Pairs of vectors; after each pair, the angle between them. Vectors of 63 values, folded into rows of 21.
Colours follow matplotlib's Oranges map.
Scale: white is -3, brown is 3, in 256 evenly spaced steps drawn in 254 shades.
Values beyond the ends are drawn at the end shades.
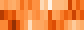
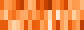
partly opposed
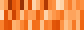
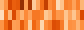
nearly parallel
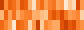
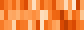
nearly parallel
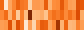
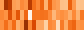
nearly opposite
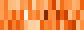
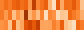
nearly opposite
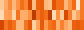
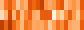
partly aligned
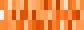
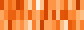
orthogonal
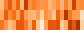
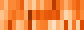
partly opposed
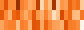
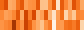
partly aligned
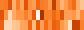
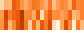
partly opposed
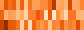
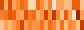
partly opposed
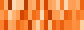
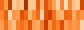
nearly parallel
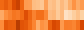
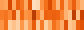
orthogonal
